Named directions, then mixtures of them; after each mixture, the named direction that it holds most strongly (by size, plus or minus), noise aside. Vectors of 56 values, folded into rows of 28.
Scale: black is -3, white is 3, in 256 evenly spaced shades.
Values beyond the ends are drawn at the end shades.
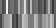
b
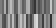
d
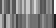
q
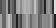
q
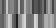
b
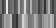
b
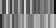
b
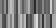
d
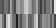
q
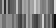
q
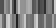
d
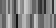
b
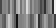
q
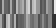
q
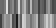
b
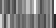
q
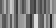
d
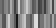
d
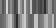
b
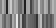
b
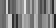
b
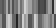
b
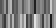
d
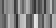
d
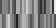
q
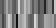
b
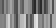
d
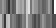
q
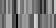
b
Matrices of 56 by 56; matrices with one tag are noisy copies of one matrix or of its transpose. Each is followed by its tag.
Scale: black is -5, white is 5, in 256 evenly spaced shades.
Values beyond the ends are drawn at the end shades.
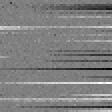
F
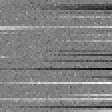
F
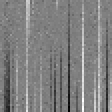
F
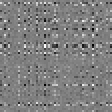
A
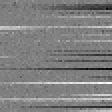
F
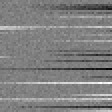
F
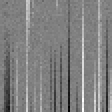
F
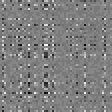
A
